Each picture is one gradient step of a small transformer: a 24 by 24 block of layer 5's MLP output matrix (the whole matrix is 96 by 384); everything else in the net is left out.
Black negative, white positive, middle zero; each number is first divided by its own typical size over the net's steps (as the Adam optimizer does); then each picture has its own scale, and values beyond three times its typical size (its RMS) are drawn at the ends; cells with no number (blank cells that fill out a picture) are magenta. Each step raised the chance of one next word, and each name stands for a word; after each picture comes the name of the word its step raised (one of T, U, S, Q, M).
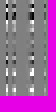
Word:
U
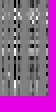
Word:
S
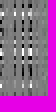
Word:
S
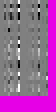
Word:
U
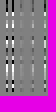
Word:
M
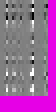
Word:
U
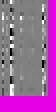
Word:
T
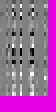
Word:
T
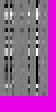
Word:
S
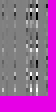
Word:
U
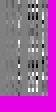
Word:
U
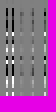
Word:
S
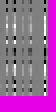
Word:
M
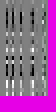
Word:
S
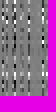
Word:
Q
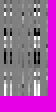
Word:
T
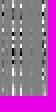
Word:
T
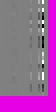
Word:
Q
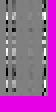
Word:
S
